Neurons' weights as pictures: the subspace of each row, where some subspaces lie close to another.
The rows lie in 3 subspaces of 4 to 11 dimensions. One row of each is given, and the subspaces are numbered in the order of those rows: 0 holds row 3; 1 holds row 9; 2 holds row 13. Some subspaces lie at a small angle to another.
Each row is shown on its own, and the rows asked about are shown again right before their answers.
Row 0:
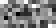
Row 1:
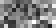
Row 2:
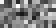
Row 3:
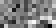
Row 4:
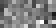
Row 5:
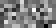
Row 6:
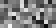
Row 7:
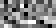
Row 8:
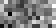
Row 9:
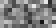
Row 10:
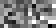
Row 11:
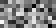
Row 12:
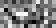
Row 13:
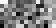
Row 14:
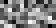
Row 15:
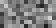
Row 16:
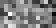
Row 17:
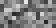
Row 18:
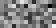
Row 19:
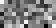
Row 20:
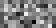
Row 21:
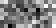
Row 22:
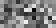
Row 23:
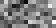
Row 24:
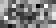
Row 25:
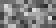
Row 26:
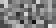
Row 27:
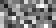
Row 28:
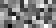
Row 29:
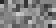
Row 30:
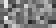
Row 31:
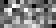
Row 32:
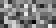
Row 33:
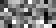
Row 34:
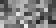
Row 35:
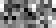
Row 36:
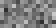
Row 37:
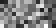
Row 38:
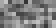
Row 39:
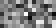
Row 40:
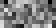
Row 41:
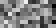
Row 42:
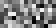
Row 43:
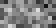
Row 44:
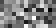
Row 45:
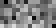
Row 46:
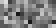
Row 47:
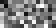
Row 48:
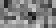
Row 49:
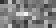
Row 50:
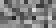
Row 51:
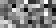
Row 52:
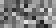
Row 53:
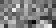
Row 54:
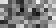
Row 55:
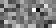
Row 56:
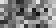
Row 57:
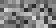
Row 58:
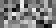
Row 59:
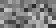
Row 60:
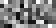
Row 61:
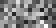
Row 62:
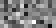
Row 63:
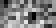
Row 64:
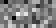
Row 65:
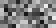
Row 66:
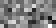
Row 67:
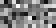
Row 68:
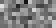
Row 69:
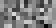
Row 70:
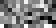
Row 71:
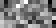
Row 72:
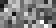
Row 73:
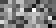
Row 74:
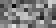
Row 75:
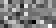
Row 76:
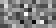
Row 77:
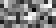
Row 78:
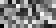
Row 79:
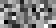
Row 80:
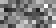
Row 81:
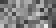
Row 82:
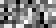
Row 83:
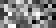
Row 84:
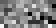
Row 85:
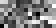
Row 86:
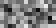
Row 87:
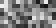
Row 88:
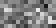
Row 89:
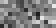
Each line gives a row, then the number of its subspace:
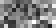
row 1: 0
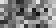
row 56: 0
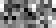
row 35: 1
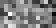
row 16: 1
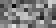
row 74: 1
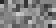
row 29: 1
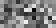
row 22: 0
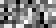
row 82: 1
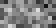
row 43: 0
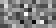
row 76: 2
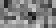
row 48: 1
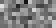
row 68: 1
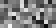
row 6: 2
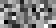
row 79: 0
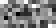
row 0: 1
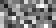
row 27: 2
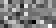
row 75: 0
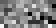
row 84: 2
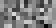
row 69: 2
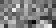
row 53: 0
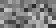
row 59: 0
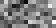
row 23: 1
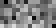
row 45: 1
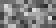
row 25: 0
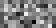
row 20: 0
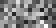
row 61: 2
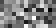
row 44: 0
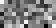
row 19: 1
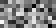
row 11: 0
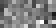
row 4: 1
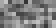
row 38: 1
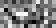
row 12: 1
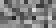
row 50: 1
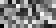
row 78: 1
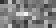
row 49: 1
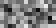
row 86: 0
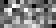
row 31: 1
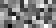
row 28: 2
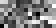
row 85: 2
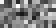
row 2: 1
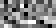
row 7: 0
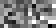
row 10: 2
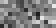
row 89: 2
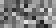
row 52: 0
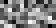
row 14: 0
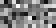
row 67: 1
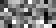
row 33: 1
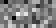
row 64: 1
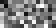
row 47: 2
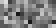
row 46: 1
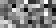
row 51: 1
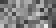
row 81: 2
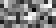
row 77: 1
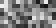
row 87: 1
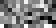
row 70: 2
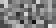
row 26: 2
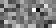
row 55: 0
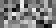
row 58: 0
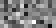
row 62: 0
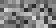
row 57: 0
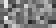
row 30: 1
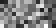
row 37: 2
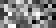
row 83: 2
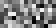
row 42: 2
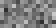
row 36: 1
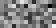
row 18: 1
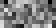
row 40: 1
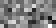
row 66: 0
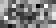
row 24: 1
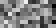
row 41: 1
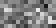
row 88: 0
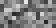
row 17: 1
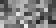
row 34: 0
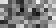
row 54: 0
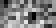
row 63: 1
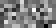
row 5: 0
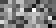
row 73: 0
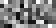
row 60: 2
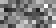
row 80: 0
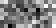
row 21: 0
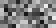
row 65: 2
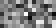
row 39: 1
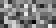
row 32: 0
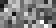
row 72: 1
